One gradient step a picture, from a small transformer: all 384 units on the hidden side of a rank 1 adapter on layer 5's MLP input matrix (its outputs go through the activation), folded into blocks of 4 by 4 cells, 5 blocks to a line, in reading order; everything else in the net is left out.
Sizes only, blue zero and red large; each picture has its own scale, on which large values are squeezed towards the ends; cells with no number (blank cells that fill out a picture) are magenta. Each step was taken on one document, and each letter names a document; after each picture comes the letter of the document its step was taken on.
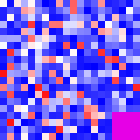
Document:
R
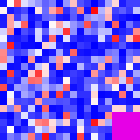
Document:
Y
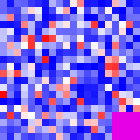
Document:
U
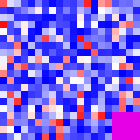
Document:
R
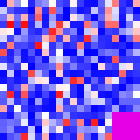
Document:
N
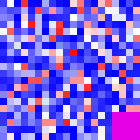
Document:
N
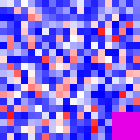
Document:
U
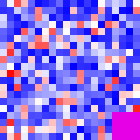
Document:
U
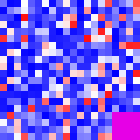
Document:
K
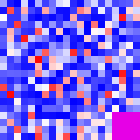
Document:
K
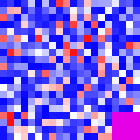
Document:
K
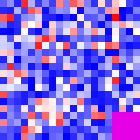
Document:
U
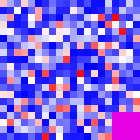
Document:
R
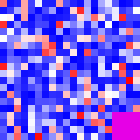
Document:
K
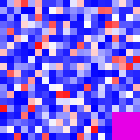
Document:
N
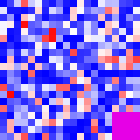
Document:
N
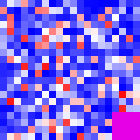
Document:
N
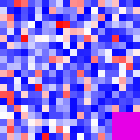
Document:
U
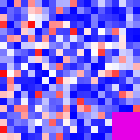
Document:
R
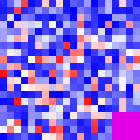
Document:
R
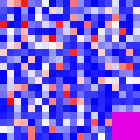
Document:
N
